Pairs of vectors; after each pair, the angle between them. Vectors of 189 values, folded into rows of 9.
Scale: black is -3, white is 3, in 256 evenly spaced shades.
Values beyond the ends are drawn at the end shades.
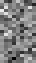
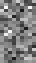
nearly parallel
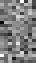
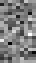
partly opposed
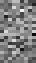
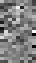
partly aligned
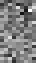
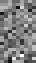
partly opposed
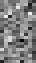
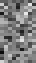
partly opposed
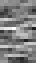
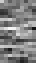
nearly parallel
